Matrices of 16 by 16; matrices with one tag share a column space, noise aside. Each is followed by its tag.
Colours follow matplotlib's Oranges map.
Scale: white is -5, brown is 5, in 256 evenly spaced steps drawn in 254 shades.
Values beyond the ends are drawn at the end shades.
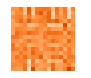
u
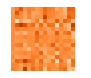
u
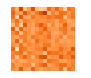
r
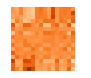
u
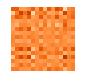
r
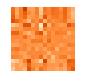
u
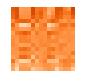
u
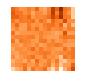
u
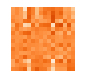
u
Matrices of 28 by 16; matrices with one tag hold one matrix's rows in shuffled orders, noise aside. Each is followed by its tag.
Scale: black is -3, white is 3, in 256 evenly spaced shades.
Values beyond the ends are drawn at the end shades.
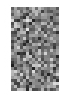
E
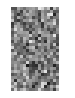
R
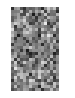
R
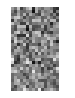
E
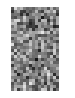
R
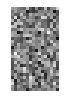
R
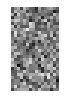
R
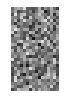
R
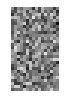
E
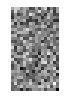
R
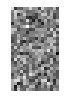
R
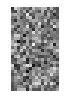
E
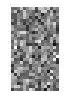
R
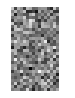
R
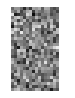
E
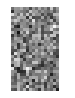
E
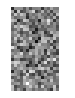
R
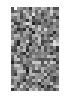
E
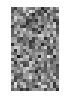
R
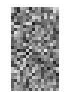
E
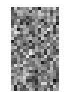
R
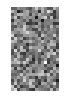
R
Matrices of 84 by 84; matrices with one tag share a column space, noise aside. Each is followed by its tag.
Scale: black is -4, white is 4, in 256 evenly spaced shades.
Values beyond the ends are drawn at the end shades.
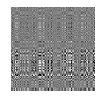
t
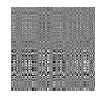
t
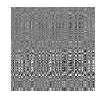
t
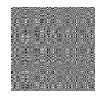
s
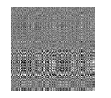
t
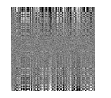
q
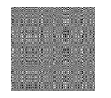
s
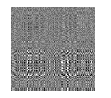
t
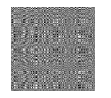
s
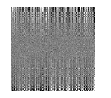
q
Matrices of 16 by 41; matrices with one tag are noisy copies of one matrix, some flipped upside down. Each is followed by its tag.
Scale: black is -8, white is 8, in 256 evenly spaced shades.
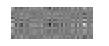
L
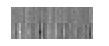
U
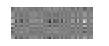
L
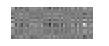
L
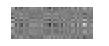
L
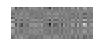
L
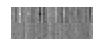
U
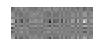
L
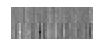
U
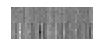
U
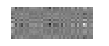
L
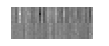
U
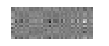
L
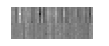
U
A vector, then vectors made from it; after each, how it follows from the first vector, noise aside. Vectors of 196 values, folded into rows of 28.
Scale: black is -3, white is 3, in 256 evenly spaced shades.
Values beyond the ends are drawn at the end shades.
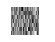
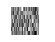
negated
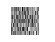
sign-scrambled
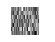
negated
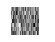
wrapped around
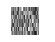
negated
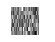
negated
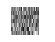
sign-scrambled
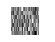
negated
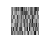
sign-scrambled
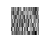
negated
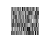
sign-scrambled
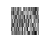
negated
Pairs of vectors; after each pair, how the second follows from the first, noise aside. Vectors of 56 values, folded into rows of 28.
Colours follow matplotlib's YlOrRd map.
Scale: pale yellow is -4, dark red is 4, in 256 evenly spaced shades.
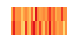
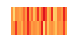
reversed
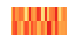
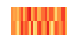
reversed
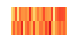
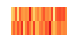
copied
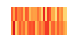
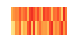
reversed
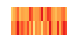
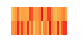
copied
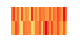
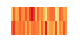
reversed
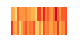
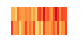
copied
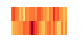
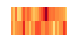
reversed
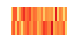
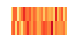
copied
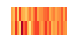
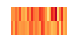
reversed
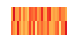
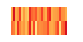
copied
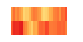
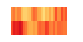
copied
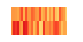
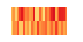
reversed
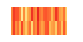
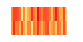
copied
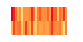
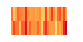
reversed
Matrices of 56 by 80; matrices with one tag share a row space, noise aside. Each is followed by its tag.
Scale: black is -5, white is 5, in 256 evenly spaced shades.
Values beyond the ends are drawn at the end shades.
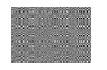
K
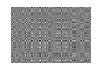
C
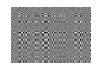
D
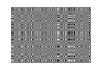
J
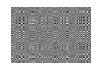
K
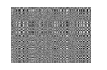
K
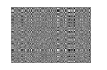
J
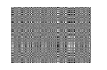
J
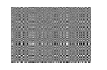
K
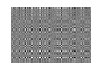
C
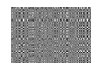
K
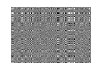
J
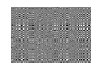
K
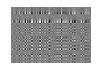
C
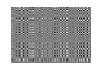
K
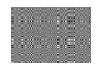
J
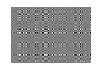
D
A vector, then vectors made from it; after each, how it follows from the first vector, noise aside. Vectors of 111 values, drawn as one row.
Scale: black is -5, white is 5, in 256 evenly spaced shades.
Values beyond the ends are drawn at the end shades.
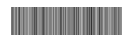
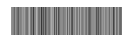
reversed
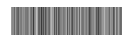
reversed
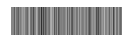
reversed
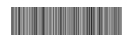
copied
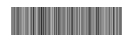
reversed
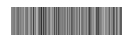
reversed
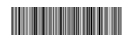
scaled up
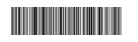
scaled up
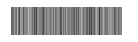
copied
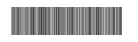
reversed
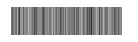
copied
